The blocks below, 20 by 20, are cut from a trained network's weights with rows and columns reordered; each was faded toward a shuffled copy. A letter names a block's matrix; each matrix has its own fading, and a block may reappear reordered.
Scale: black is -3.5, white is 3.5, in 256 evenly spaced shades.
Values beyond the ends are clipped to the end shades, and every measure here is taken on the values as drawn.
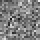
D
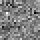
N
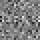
N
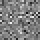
N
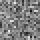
D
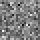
D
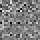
N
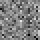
N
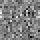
N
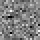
N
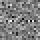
N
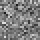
D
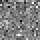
N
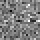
N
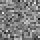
D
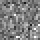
N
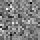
D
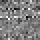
N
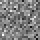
D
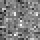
N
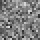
D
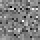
N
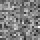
D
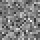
D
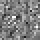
N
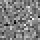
D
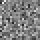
D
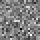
D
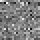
N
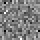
N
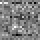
N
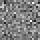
N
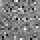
N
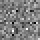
N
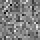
D
